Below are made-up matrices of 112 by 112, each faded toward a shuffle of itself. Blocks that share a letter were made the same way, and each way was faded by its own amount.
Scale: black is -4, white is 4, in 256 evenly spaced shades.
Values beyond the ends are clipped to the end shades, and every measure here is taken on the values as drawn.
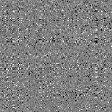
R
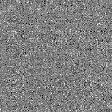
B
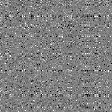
R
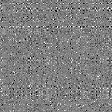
R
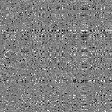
R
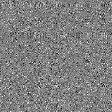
B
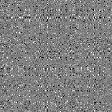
R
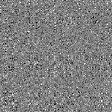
B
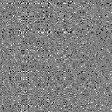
R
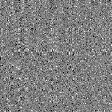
B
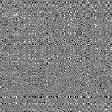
R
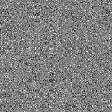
B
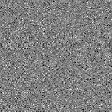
B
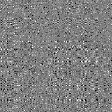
R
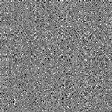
B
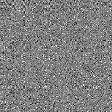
B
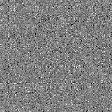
B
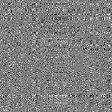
R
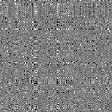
R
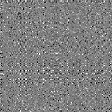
R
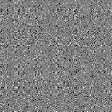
R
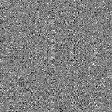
B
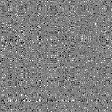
R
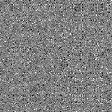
B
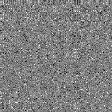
B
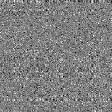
B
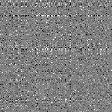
R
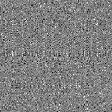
B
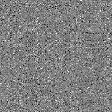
B
